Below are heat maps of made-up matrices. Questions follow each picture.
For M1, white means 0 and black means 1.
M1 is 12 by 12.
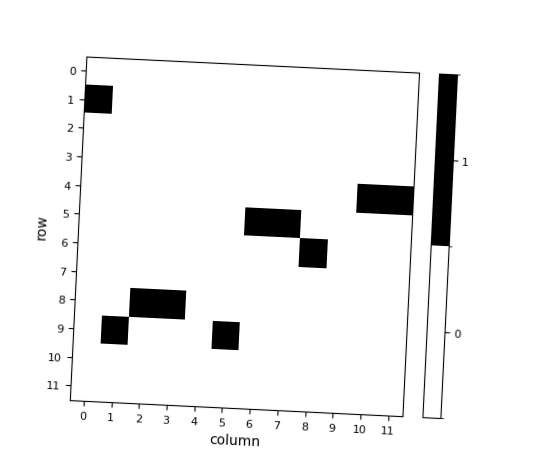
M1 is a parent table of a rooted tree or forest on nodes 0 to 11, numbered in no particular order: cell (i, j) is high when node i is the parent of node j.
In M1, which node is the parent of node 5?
9
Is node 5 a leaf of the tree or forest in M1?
no
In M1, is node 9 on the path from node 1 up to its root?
yes
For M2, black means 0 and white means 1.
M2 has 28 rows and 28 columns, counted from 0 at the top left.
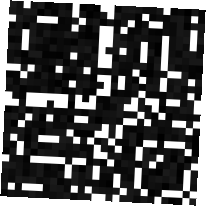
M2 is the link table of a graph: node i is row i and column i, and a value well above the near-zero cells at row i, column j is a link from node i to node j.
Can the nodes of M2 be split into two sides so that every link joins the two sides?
yes
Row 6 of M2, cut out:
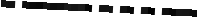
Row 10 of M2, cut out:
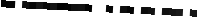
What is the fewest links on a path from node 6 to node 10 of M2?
2
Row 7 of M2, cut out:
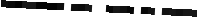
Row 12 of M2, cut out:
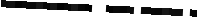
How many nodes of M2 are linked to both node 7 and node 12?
3
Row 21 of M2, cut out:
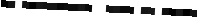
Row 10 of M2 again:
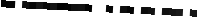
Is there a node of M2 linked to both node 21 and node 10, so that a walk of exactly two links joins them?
yes
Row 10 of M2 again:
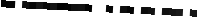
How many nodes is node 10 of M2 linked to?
7
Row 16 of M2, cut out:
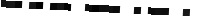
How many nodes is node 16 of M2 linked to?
10
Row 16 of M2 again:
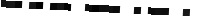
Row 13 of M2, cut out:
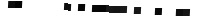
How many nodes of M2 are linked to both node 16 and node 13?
7
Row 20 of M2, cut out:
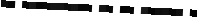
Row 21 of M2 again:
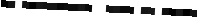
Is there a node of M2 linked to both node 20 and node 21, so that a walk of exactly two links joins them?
yes
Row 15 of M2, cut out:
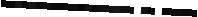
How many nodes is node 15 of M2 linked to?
2
